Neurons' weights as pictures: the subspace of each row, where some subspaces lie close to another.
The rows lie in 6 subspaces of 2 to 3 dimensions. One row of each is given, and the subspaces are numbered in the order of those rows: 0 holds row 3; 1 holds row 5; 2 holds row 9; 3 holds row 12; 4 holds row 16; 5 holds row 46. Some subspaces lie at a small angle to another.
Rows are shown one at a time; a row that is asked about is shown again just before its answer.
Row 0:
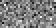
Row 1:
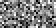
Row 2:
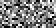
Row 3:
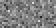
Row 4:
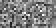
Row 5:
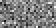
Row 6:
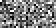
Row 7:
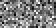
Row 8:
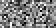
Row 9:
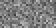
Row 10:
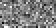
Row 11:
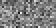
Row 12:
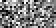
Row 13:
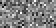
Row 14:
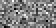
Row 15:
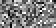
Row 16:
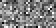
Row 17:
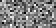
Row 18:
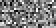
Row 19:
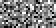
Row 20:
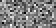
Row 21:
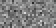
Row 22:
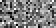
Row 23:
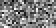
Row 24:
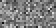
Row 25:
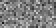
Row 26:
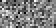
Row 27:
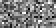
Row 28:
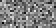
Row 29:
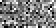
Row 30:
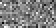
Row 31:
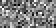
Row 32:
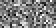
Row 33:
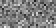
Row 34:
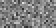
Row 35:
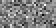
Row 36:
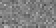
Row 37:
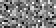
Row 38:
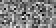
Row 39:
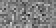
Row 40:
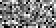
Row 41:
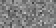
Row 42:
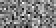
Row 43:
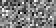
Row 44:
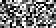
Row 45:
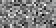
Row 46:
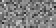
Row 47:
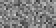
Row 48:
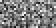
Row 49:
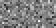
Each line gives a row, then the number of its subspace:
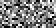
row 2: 0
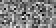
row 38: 5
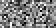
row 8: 5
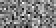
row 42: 5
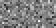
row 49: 0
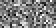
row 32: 2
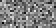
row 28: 1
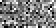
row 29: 4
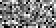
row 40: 4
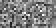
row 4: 5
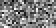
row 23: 3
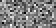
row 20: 1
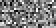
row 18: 3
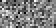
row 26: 3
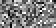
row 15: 0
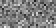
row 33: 3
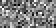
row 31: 3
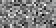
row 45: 1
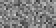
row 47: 2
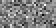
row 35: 1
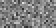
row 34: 5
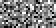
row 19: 0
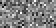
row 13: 4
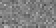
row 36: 4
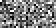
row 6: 1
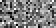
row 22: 3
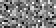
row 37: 0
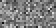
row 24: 4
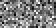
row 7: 2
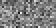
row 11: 4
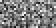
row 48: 5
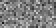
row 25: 2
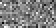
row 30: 4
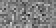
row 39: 5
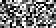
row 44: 2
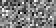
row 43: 3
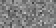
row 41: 0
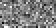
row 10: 4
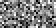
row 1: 2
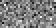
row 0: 5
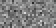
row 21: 0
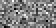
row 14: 3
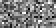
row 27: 0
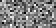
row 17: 1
